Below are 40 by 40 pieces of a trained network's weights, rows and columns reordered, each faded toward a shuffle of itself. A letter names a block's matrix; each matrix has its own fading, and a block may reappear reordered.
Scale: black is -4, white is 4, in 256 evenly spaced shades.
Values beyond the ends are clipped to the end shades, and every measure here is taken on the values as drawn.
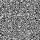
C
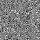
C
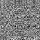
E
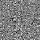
C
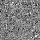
C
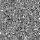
C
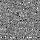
C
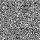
C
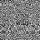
E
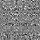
E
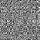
E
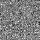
C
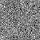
C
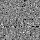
C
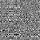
E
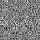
E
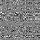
E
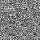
E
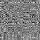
E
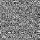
E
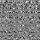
E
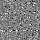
C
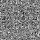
C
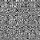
E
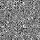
C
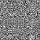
E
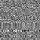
E
